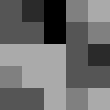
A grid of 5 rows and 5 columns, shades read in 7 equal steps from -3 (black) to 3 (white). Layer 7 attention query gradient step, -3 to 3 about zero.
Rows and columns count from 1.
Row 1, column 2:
-2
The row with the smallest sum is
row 2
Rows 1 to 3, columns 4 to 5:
0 1 | -1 0 | -1 -2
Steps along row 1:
down down up up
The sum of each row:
-5 -6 0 0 0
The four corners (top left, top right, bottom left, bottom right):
-1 1 -1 1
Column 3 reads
-3 -3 1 1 1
